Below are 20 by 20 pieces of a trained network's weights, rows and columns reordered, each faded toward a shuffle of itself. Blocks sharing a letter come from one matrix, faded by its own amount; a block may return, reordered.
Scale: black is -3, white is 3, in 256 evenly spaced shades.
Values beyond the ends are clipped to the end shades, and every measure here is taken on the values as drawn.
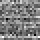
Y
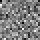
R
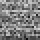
Y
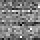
Y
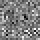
R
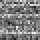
Y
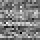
Y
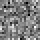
R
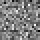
R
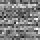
Y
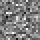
R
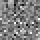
R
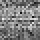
Y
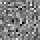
R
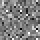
R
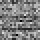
Y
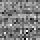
Y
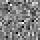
R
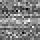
Y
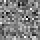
R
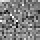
R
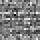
Y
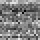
Y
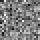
R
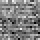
Y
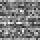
Y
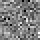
R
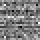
Y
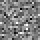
R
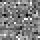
R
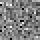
R
